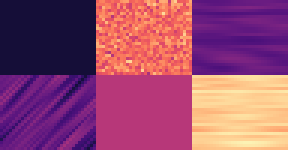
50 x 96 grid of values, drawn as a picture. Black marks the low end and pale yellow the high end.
It is made of 2 by 3 panels. Panel 1,1: very low, flat. Panel 1,2: high, fine-grained. Panel 1,3: low, streaked across, faint in contrast. Panel 2,1: low, slanting up to the right. Panel 2,2: middling, flat. Panel 2,3: very high, streaked across, faint in contrast.
